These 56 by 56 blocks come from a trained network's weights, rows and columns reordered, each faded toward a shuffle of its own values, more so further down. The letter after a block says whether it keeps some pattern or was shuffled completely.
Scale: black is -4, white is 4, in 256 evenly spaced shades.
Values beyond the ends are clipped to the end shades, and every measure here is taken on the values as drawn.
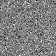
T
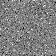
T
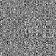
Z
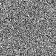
T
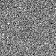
Z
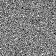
T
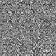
Z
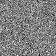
T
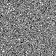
T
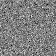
T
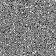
T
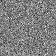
T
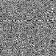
Z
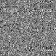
Z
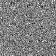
Z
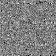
Z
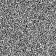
T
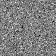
T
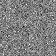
T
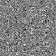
Z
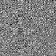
Z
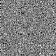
Z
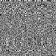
Z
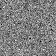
T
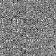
Z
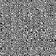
Z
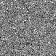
T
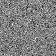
T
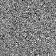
Z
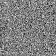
T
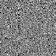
Z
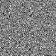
Z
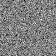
T
